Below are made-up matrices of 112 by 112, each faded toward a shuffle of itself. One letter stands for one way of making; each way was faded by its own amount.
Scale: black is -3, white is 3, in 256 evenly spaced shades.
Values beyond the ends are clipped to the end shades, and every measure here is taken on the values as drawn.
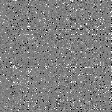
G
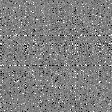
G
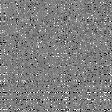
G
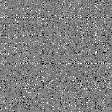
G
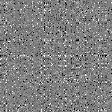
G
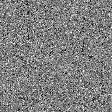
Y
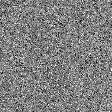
Y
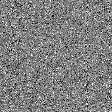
Y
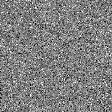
Y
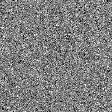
Y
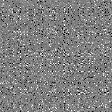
G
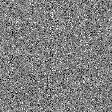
Y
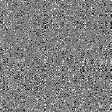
G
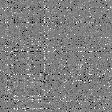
G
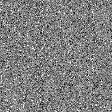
Y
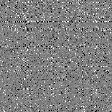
G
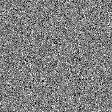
Y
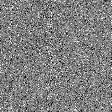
Y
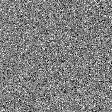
Y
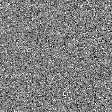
Y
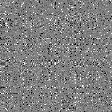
G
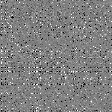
G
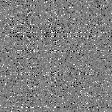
G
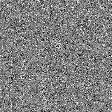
Y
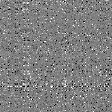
G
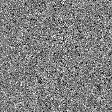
Y
